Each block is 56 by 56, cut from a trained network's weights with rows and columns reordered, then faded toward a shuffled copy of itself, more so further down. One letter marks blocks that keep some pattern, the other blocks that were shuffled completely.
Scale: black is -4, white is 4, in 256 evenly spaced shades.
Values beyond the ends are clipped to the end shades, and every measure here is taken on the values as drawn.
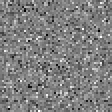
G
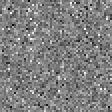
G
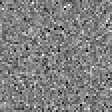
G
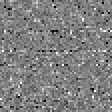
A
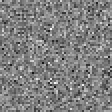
G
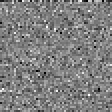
A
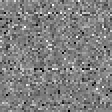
A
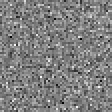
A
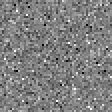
G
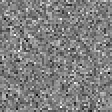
G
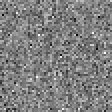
A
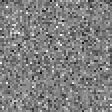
G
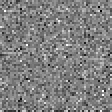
A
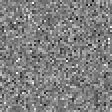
G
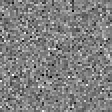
G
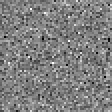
G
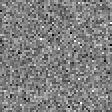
G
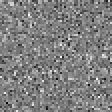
A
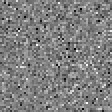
G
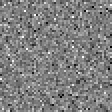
G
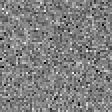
G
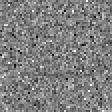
G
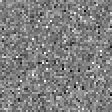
G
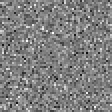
G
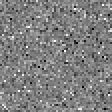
G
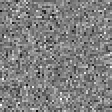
A
